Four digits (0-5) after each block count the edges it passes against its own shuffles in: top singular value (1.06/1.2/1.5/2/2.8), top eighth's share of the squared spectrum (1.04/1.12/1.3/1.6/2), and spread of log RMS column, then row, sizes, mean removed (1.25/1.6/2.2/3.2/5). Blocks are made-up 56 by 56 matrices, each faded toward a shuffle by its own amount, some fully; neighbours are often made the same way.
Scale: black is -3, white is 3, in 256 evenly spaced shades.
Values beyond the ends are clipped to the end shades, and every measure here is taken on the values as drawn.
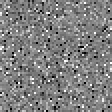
0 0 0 0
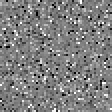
0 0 0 0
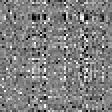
4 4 3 2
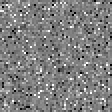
1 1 0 0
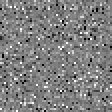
3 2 1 0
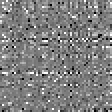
4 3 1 2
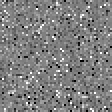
1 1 0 0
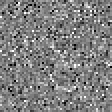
3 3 1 1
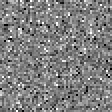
2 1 0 0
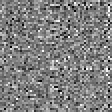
4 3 2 2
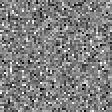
0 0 0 0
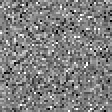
2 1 0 0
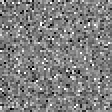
0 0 0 0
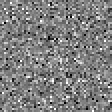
3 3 1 1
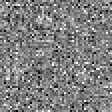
3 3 2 1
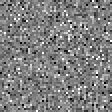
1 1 1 0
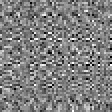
4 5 3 3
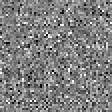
3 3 1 2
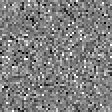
2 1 0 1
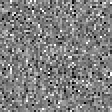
3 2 1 0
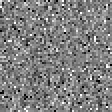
1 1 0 0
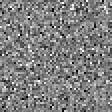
1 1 0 1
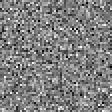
2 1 0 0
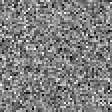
2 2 1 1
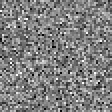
0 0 0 0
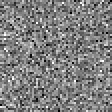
0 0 0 0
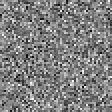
2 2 0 0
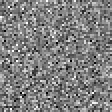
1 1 0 0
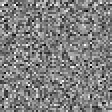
3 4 2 2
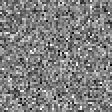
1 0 0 0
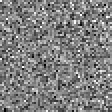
2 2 0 0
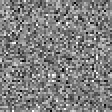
3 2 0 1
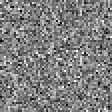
1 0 0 0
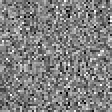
3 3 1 1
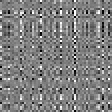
5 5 4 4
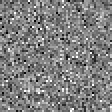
0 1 1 0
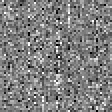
1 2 3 0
